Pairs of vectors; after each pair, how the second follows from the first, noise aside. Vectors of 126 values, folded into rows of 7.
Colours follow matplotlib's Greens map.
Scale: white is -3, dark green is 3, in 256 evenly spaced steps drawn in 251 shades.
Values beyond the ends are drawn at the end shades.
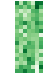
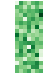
shuffled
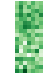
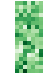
sign-scrambled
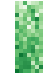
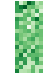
sign-scrambled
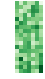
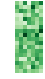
shuffled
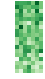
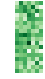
shuffled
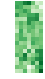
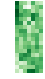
reversed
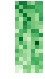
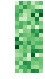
shuffled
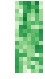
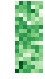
shuffled
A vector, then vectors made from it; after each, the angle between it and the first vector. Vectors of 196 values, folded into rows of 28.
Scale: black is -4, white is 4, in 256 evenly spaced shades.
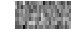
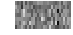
partly aligned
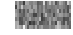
nearly opposite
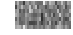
nearly opposite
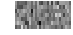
orthogonal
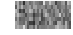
nearly opposite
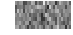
partly opposed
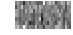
nearly opposite
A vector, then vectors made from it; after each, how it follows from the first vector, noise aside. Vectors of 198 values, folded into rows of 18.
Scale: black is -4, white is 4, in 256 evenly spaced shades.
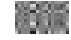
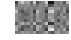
reversed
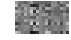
sign-scrambled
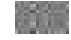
shrunk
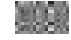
reversed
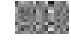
reversed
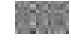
shrunk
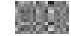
reversed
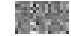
sign-scrambled
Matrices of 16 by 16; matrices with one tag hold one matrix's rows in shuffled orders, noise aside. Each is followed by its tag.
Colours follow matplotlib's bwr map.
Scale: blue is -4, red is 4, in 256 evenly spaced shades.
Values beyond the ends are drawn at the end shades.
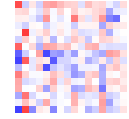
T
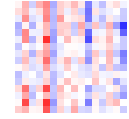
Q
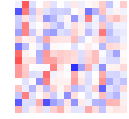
T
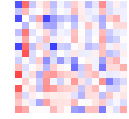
T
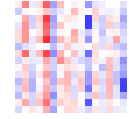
Q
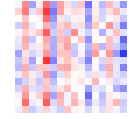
Q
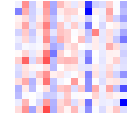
Q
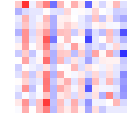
Q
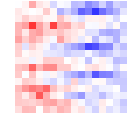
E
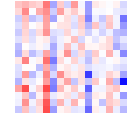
Q
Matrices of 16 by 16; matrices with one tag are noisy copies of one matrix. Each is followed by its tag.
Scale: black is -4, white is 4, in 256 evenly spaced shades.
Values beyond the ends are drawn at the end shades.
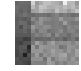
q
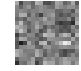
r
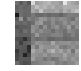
q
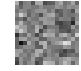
r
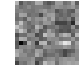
r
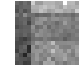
q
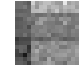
q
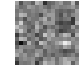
r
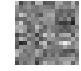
r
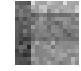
q
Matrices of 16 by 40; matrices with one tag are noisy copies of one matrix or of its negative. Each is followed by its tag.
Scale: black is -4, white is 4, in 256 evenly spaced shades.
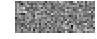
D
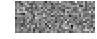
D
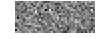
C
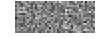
D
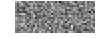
D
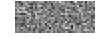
D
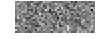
C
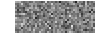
D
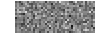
D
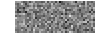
D
